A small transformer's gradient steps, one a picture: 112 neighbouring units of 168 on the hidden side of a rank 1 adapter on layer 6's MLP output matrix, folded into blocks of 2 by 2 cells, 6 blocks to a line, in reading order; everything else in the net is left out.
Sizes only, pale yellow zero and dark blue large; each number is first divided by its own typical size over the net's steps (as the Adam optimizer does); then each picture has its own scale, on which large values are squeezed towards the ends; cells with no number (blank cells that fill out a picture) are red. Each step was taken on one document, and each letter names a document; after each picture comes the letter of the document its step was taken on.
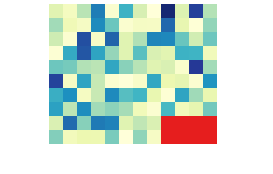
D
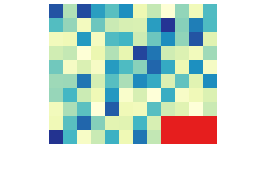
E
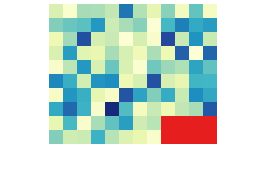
D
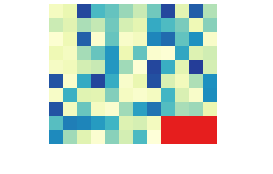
D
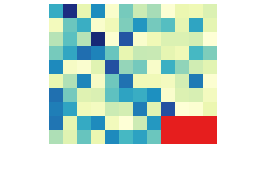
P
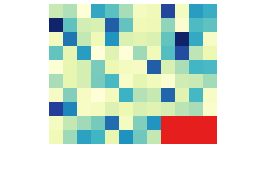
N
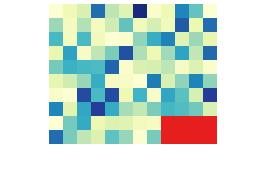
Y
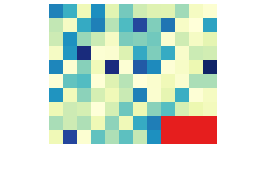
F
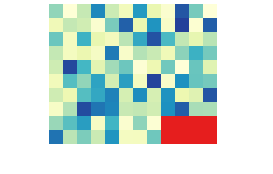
Y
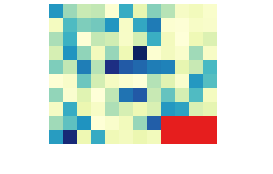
F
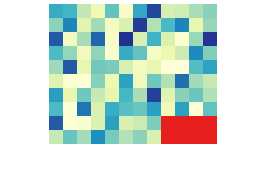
Y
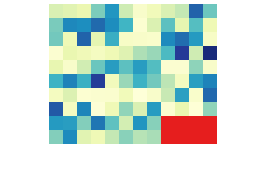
D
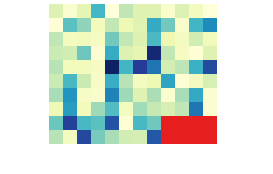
F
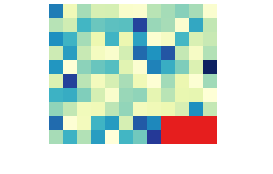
F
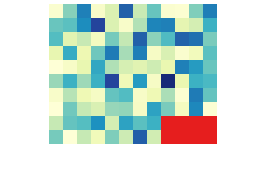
E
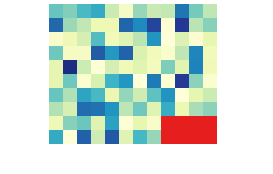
Y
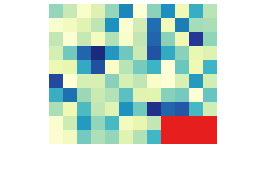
D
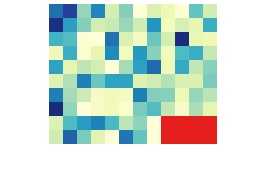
N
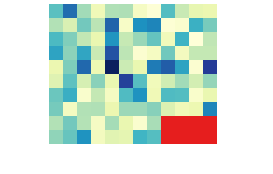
N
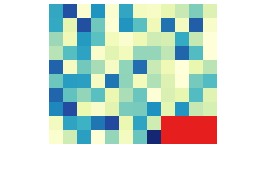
P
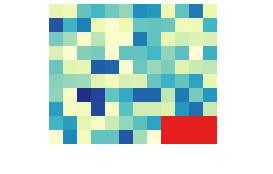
Y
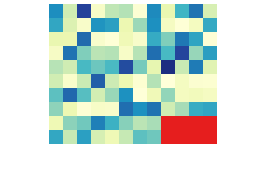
D
